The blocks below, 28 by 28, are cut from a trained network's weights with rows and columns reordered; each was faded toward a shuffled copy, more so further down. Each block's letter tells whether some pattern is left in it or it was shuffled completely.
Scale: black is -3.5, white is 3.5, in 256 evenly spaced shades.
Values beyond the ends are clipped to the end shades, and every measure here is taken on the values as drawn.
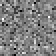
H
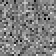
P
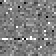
H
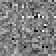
H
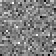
P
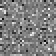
H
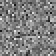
H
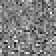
H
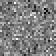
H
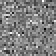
H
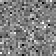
P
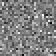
P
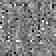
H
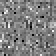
H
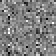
H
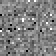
H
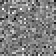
H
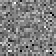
H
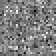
H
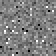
P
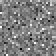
P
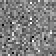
P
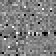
H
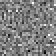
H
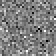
P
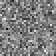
P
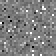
P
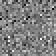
H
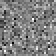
H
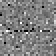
H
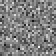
P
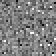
P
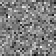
P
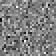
H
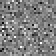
H
